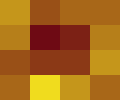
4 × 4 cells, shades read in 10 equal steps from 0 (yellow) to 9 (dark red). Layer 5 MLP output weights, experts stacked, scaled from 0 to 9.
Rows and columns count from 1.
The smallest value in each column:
3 0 3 3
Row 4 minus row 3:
-1 -7 -4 2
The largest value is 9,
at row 2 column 2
